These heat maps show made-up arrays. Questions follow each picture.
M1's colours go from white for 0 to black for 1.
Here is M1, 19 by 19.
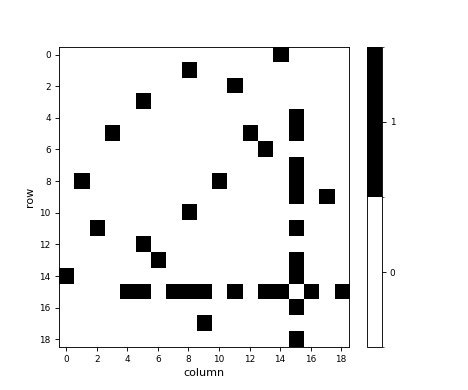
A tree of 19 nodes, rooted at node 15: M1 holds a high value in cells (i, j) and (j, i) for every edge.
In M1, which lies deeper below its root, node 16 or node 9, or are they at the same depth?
the same depth
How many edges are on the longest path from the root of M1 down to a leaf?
2
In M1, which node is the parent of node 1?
8
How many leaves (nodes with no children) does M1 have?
12
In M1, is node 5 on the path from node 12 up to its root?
yes
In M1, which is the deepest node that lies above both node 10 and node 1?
8
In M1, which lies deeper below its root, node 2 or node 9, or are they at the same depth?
node 2
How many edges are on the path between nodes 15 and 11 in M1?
1
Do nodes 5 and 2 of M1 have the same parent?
no
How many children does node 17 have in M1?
0
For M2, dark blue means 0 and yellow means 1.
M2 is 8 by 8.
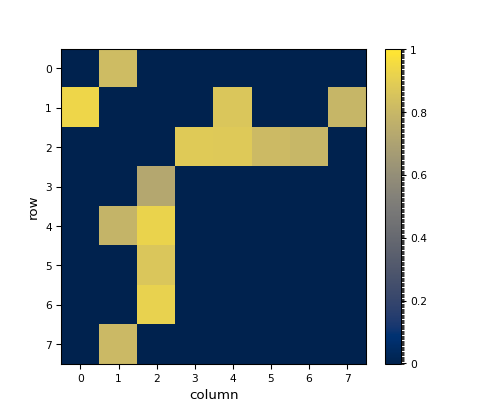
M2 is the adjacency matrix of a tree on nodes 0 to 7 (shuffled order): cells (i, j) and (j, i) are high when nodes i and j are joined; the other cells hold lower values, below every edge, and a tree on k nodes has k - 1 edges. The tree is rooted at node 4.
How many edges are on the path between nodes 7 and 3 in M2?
4
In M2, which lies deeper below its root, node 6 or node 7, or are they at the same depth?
the same depth
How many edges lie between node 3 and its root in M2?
2
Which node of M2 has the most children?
2
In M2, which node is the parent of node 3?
2
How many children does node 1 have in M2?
2
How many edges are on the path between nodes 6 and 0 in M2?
4
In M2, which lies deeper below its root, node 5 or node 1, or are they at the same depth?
node 5
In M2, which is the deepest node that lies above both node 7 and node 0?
1
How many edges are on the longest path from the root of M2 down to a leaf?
2
